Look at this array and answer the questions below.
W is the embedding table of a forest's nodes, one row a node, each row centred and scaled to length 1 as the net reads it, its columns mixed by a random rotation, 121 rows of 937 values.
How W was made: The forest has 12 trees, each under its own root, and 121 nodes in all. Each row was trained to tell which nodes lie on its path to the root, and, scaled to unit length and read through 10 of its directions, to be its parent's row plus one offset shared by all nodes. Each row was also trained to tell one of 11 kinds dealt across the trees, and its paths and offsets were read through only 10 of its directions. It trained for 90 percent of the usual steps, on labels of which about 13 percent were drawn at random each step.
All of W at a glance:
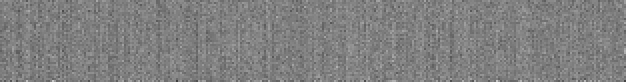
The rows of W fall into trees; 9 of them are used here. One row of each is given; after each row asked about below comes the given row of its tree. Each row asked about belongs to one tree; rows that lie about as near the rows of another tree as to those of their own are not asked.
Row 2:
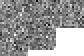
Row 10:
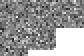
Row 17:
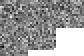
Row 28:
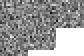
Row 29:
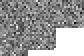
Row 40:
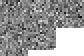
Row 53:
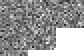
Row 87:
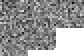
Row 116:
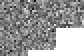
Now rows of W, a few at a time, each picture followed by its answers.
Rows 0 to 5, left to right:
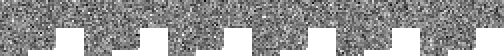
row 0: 2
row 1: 87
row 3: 53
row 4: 17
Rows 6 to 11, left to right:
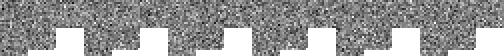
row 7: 10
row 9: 10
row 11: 53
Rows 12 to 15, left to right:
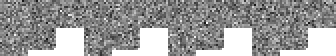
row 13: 10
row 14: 40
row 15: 53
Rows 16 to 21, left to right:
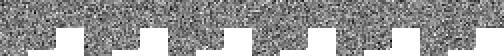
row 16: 87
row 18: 29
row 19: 116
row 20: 53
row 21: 2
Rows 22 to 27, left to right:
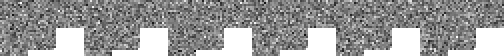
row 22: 40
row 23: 53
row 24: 116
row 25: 40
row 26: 10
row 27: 40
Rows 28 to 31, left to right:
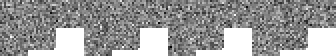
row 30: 53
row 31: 2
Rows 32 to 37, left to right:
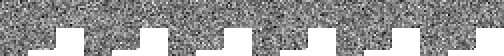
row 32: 116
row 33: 28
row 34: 17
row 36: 53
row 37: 53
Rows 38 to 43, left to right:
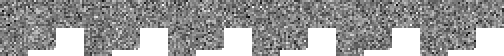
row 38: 40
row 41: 53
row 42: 2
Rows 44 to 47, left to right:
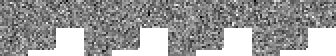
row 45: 40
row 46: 2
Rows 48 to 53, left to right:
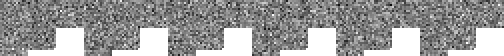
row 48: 2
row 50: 17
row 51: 116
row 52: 87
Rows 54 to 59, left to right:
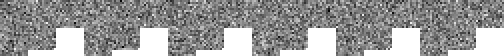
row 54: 29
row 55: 2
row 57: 2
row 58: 53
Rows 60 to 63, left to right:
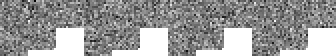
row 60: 116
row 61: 17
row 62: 28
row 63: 116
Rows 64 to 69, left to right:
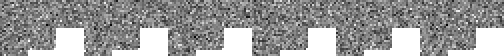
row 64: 10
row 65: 40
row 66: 116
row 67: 17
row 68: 10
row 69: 40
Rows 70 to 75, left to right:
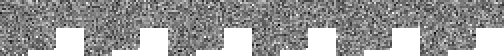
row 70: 17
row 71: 116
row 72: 116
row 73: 10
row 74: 29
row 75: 29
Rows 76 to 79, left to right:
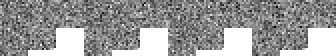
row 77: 17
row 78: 17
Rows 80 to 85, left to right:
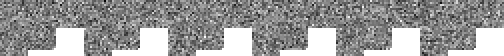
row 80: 2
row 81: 17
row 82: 40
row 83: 2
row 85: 17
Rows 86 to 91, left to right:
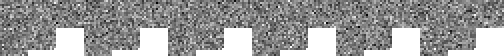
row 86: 53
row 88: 53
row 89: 29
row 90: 40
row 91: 40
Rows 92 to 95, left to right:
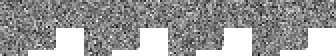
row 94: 2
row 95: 29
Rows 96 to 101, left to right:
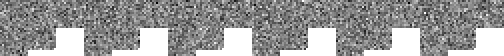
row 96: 10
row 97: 17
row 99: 53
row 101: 87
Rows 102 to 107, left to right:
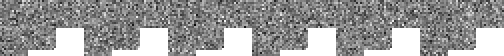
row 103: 2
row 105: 28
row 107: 17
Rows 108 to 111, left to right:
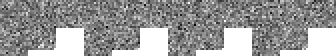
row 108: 116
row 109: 40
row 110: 40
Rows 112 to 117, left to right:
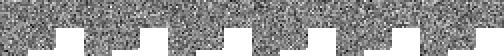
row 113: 87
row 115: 29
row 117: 28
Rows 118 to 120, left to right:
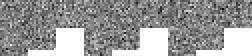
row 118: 116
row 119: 2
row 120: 17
